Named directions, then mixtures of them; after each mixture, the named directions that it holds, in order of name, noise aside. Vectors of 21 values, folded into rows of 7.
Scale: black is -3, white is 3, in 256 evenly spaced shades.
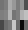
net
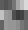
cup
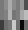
net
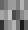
cup, net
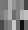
net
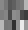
net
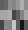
cup, net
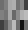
net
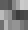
cup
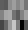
cup, net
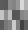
cup, net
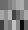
cup, net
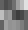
cup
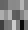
cup, net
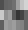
cup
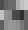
cup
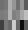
net
